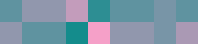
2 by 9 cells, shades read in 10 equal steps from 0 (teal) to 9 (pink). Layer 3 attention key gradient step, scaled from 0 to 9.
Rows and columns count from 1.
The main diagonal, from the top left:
3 3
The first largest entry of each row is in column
4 5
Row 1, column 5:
1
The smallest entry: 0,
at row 2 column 4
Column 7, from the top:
3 5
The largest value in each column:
5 5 5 7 9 5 5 4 6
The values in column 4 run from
0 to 7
